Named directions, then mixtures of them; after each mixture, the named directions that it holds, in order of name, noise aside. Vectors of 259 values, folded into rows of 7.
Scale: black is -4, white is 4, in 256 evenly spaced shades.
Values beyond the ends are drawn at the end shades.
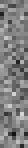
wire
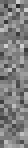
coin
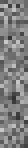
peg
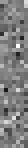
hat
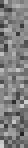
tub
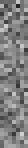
coin, wire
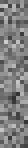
peg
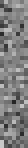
tub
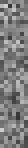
peg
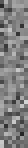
tub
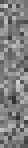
peg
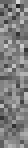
coin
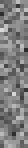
coin, wire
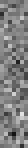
wire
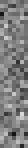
wire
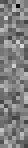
coin, peg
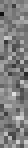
peg, wire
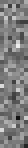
hat, peg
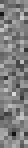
coin, wire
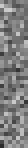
tub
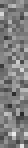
wire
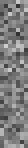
coin, hat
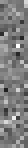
hat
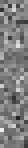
hat, peg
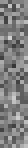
peg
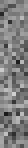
tub, wire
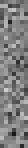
peg, wire
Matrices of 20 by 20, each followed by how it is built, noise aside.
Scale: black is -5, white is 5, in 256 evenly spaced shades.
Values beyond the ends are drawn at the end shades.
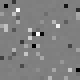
sparse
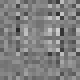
low rank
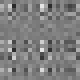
low rank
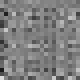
low rank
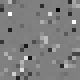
sparse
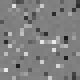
sparse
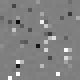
sparse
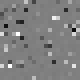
sparse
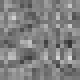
low rank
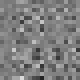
low rank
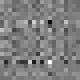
low rank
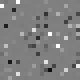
sparse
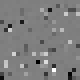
sparse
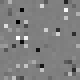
sparse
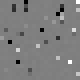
sparse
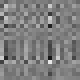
low rank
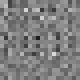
low rank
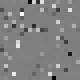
sparse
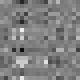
low rank
